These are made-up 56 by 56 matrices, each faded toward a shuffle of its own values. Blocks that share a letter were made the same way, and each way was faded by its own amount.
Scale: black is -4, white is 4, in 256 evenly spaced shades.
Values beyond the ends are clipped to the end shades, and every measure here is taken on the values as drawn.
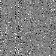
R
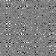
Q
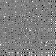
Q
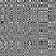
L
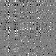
Q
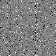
R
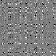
Q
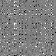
Q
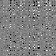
Q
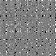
Q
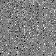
R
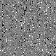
R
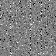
R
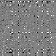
Q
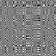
L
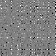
Q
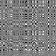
L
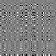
L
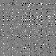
Q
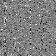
R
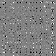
Q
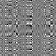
L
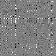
Q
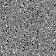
R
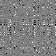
Q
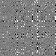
Q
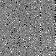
R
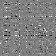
Q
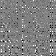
Q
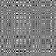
L
